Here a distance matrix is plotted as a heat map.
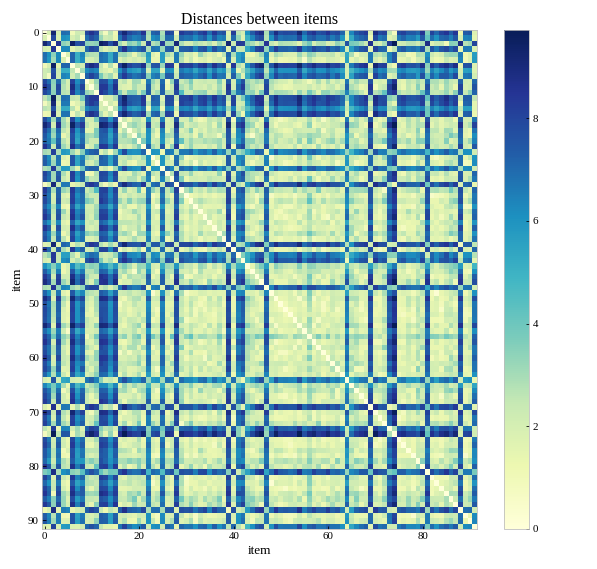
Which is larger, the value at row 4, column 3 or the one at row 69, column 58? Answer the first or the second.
the second
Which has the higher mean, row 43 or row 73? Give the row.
73
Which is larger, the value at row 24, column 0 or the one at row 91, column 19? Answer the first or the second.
the first
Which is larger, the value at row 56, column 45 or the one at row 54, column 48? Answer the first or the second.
the first
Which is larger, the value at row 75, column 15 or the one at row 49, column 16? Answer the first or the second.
the first
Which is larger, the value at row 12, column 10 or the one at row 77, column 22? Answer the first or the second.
the first
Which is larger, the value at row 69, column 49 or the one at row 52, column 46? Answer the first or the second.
the first
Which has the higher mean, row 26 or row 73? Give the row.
73
